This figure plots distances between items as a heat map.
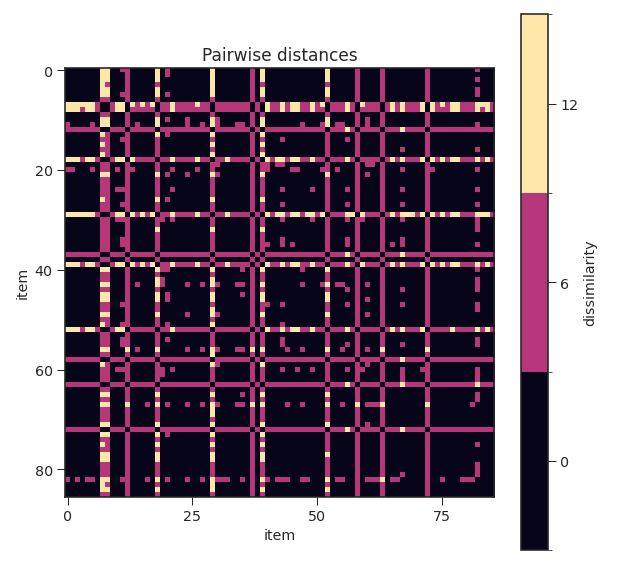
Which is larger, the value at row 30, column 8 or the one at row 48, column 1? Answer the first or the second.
the first
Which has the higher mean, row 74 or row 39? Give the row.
39
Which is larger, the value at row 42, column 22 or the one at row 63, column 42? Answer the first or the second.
the second
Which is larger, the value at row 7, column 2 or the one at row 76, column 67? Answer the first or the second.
the first
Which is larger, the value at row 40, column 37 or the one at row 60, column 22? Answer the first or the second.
the first
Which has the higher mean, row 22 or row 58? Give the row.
58
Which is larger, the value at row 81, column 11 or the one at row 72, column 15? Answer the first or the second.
the second
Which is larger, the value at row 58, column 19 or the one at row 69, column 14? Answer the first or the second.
the first
